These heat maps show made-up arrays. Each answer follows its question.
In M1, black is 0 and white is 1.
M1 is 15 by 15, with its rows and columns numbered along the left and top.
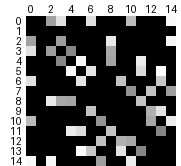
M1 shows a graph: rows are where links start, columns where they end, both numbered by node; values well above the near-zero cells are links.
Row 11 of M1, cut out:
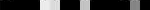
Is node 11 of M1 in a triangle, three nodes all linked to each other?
yes
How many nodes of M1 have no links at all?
1
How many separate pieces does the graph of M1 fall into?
2
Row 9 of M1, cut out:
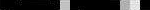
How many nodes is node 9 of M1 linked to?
3
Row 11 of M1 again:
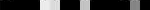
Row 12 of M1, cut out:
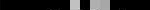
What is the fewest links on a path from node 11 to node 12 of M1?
3
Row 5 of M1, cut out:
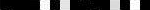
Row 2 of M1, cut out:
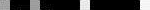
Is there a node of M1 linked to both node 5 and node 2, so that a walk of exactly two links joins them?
no
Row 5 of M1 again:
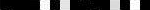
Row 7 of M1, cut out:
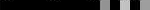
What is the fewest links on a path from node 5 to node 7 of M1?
4
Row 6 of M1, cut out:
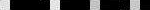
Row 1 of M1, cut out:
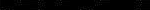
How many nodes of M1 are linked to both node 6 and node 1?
0
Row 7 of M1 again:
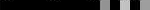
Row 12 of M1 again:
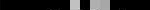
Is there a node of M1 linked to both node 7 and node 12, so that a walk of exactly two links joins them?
yes
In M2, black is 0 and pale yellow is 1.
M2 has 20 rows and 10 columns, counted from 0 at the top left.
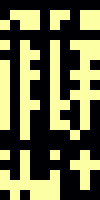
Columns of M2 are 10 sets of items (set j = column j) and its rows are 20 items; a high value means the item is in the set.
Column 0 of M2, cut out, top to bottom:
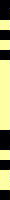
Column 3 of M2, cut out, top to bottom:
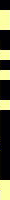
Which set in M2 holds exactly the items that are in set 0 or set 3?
5
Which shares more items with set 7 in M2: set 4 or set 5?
set 5
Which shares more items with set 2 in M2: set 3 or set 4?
set 3
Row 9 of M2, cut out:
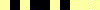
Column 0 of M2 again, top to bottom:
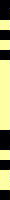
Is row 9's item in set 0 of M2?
yes
